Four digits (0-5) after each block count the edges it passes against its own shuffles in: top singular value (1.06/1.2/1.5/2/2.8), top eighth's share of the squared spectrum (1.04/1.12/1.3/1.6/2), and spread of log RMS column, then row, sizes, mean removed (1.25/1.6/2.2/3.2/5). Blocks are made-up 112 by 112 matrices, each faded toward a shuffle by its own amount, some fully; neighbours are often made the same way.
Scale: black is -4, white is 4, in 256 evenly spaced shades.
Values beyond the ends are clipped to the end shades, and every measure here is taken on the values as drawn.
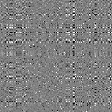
5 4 3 3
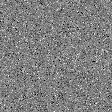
1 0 0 0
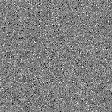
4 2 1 1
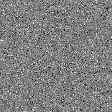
2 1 0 0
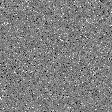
1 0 0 0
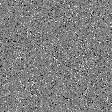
2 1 0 0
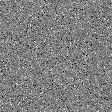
0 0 0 0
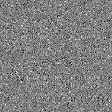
4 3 1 1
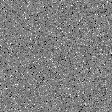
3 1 0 0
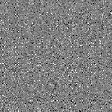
4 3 2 2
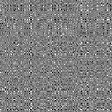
5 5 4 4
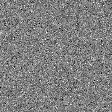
0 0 1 0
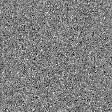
0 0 2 0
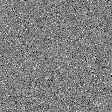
0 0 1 0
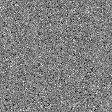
0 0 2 0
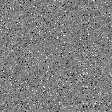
3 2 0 0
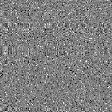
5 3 2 2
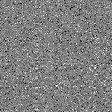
4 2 1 1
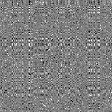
5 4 3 3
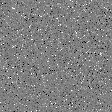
1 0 0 0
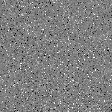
3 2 1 0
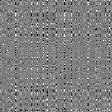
5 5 4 3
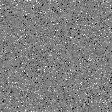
2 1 0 0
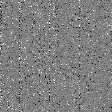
2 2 2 0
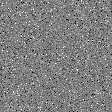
0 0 0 0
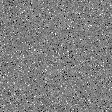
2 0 0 0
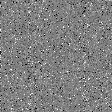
1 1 2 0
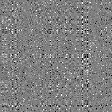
5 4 3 2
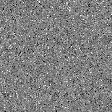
3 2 0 1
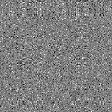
4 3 2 2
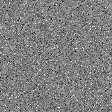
0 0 0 0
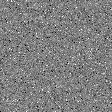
0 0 0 0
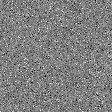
0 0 0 0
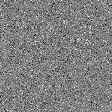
3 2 0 0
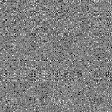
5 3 2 2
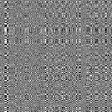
5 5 4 4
